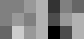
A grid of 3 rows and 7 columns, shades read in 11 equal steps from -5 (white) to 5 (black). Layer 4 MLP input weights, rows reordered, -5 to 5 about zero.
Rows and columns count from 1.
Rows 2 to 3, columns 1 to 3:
0 -1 0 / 1 -3 -1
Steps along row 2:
down up down up down down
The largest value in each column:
1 0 0 -2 5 2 1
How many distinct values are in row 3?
6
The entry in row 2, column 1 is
0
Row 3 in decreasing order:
5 2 1 -1 -2 -2 -3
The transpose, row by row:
0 0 1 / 0 -1 -3 / -1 0 -1 / -2 -2 -2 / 3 2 5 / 0 -1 2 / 1 -2 -2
